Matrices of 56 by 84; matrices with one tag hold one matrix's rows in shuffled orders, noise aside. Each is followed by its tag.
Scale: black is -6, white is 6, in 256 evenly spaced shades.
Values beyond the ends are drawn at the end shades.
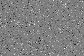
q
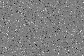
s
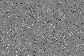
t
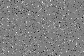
t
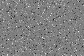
t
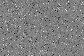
s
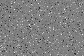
q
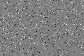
s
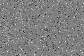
s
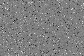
s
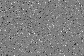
q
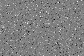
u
